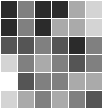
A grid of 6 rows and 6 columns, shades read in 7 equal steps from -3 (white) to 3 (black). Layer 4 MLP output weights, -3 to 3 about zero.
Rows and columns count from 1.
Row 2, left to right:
2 0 2 -1 -1 -2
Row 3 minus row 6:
3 2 0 2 2 -1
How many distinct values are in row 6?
4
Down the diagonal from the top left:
2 0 0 0 -1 1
